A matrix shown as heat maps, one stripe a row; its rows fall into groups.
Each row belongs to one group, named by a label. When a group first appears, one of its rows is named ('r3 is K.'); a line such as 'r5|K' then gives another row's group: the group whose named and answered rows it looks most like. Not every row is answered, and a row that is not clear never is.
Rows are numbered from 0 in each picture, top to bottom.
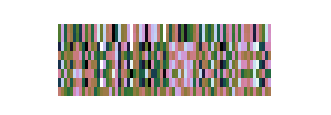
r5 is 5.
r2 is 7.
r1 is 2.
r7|5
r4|7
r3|5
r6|7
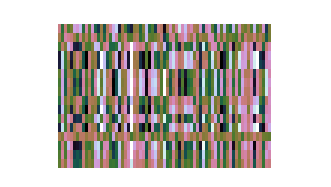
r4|7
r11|7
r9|7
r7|2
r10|2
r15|2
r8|7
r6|2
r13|2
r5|2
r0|5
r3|7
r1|5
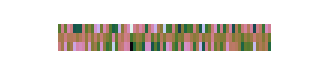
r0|2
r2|5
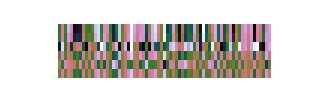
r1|2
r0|2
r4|5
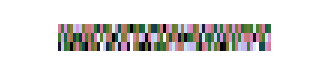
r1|2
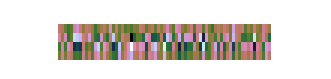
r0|5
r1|5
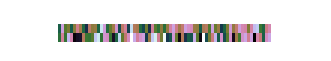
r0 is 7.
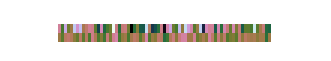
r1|5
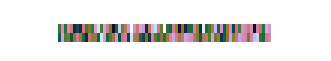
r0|2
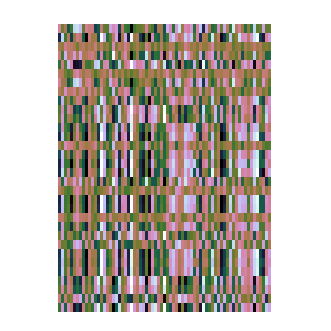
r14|7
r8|7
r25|7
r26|7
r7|5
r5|5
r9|2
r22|7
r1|7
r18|5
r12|7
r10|2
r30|5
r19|7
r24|5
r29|2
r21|5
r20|7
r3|5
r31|2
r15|7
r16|7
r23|2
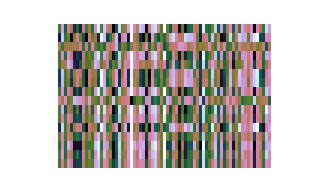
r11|7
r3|2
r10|2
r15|2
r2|5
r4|2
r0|2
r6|7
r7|2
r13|2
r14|2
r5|7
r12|2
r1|7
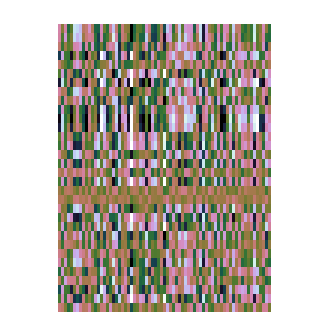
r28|5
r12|2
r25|5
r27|7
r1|5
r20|5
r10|7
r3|7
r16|5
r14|5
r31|5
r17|2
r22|2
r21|2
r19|5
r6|7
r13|2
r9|7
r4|5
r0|5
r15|2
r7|5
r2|5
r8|5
